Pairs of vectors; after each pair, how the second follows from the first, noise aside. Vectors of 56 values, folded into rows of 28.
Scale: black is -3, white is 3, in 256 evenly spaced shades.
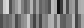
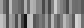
reversed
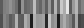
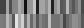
reversed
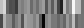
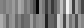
shuffled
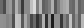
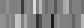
partly zeroed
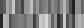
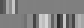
partly zeroed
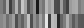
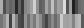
shuffled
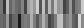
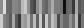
reversed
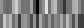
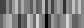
reversed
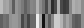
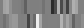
partly zeroed
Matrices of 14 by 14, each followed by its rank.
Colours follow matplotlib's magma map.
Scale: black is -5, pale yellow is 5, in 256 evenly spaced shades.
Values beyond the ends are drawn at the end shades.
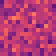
full rank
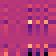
one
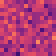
full rank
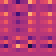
one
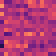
three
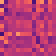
three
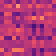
three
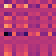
one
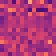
three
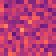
full rank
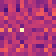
three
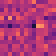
three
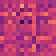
three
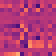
three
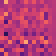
three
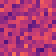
full rank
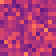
full rank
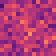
full rank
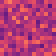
full rank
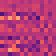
three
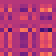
one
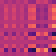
one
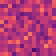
full rank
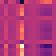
one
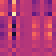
one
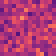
full rank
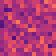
full rank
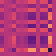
one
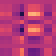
one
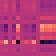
one
